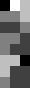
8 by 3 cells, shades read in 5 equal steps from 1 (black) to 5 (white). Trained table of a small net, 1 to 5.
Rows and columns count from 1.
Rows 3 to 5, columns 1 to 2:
2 2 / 3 3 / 3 2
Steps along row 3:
same up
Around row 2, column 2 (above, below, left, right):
5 2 3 4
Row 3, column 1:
2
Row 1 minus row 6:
-3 1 3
